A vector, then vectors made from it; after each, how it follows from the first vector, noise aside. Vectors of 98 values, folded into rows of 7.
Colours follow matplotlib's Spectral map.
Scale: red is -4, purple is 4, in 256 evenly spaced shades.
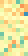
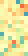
copied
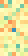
wrapped around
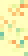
partly zeroed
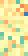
copied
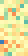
reversed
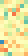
reversed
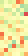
negated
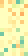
partly zeroed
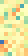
reversed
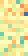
copied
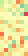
negated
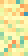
copied
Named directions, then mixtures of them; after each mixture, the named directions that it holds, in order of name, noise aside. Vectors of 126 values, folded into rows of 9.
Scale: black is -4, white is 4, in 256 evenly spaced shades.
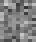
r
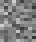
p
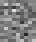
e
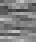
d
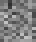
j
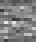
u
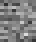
e, u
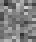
r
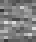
u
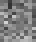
j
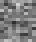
r, u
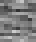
d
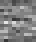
u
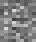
e, u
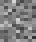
p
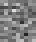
e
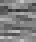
d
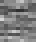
d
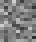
p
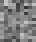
r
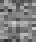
r, u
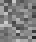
j, p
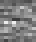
u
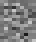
e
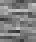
d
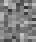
r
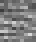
d, u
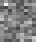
e, r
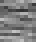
d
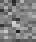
p, u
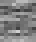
d, u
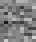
p, u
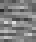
d, u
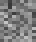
j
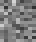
p
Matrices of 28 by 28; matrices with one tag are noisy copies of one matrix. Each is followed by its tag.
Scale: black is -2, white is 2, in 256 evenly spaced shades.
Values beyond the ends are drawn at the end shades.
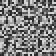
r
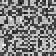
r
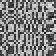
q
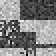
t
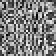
q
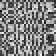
q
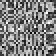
q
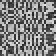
q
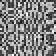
q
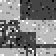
t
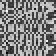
q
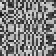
q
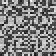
r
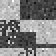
t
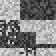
t
